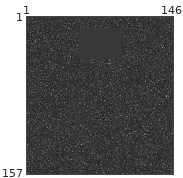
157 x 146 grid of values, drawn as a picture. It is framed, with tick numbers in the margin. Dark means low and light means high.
Average level on the scale: 20%. Slope: none. Stripes: none. Histogram: skewed, a long tail of high values. Odd patch: calmer, in the top middle.
